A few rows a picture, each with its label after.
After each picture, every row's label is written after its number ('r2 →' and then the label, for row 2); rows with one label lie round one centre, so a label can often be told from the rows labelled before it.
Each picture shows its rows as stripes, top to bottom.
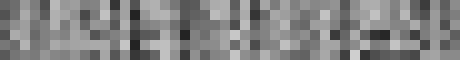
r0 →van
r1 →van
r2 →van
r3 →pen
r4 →van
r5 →pen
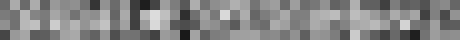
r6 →pen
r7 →van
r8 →van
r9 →pen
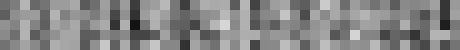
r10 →van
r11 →van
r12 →van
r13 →pen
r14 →van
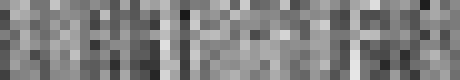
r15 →van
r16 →pen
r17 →pen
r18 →van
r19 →pen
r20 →pen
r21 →pen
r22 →pen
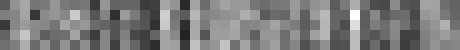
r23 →pen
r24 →pen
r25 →pen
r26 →pen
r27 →pen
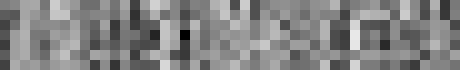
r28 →van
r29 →van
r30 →pen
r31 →pen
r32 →pen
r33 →van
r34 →pen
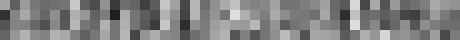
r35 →pen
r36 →pen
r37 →pen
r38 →van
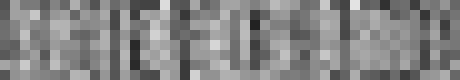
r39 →pen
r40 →van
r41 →van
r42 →van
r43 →van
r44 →van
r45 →van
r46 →pen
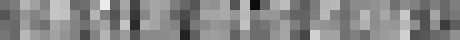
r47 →van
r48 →van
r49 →van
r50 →van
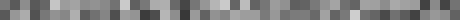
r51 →van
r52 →pen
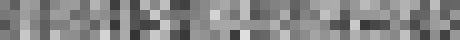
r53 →van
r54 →van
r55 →pen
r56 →van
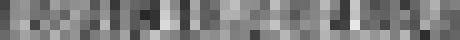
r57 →pen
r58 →pen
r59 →pen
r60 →van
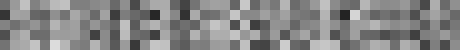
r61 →van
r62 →pen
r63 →van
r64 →pen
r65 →van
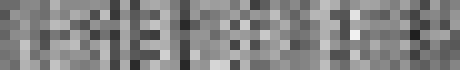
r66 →van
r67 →pen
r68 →van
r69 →pen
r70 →van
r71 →pen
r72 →van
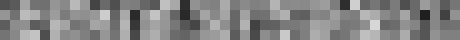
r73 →pen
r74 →van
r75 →van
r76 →van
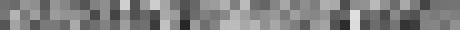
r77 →van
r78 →pen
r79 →pen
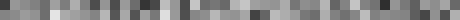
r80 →pen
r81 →van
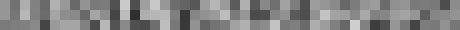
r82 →van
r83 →van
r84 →pen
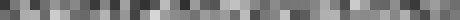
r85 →pen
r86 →van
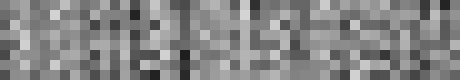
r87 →van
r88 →van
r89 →pen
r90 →van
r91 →van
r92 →pen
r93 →van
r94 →pen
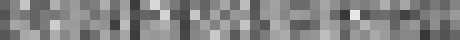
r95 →van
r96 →pen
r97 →van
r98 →van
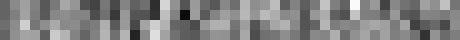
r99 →pen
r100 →pen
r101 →van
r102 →van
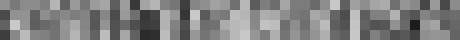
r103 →van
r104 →pen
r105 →pen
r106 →pen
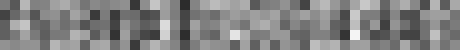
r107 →van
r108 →pen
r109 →pen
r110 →pen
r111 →van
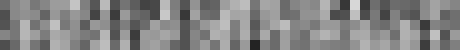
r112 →pen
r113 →pen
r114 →van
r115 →van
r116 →van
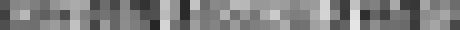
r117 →pen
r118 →pen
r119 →pen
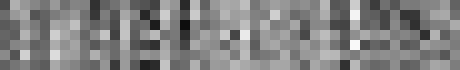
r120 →pen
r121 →pen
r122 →pen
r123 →van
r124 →pen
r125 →van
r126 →pen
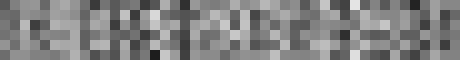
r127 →pen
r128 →van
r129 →van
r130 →pen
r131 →van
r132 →pen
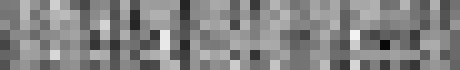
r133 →van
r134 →van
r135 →van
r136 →pen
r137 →pen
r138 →van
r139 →pen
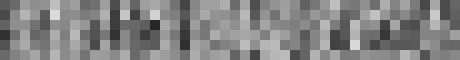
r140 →van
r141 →van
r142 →pen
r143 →pen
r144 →pen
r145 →van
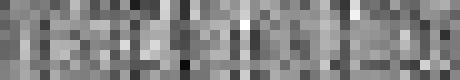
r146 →pen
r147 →pen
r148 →van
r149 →van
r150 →van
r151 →van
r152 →pen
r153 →van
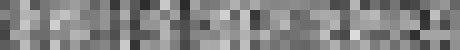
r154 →pen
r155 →van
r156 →van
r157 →pen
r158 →van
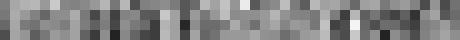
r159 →van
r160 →pen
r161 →pen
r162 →pen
